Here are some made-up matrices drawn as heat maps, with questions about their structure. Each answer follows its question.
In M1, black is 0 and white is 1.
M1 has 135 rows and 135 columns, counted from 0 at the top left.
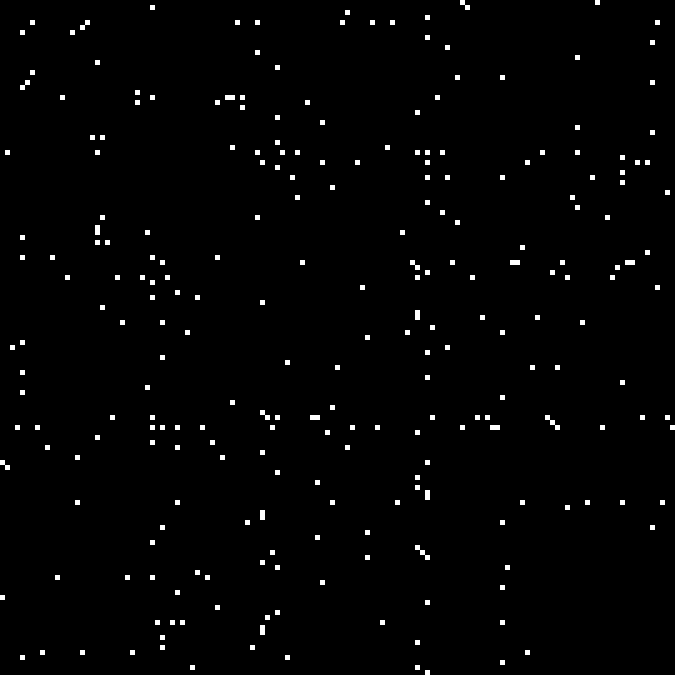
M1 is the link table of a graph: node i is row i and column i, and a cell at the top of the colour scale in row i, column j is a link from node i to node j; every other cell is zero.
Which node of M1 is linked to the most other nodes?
node 85
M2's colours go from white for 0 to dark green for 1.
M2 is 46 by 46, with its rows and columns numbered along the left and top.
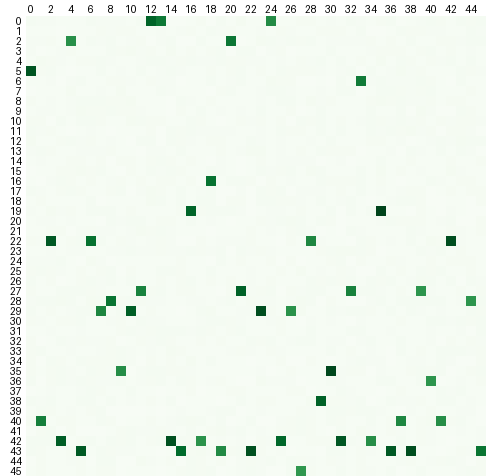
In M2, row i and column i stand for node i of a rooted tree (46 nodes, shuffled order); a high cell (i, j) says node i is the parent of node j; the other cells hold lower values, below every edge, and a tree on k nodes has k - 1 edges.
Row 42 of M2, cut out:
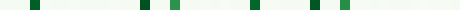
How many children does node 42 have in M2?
6
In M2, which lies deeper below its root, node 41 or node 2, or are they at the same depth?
node 41
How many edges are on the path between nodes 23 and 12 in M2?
6
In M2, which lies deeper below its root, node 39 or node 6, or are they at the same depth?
node 39
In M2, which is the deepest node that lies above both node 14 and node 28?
22
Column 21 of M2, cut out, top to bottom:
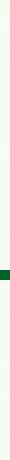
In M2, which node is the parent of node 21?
27
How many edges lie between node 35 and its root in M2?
2
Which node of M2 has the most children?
43
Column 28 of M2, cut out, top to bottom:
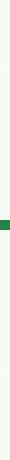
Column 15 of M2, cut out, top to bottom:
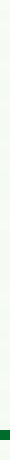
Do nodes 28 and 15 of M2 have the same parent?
no
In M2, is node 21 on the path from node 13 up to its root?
no
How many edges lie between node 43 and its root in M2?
0
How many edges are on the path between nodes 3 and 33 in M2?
4
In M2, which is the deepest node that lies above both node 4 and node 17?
22
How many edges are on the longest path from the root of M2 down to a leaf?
3
